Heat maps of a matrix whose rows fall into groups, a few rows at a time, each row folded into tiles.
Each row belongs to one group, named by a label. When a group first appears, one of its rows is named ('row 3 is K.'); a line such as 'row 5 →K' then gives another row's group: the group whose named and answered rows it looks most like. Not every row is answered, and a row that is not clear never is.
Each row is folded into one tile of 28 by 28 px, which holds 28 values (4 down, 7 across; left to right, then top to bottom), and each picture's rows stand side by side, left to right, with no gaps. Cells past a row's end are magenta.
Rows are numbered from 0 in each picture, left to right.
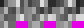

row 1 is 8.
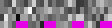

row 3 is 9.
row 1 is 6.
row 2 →8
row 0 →9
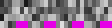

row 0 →9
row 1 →8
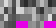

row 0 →6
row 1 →8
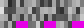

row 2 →9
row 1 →6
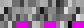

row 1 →8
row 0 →6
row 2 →9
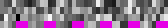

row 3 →8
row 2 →6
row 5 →9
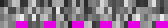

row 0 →8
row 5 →8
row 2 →6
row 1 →6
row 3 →9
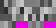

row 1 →6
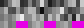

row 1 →8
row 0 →8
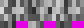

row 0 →6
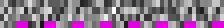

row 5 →8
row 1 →6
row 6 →9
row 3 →8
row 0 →6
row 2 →9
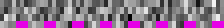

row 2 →9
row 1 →8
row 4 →9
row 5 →8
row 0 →9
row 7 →8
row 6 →9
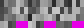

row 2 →6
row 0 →9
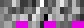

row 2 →6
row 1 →9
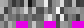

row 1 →8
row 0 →6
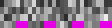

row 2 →8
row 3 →8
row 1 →6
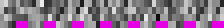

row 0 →6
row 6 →9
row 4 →6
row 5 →9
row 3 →6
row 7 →9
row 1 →8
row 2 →9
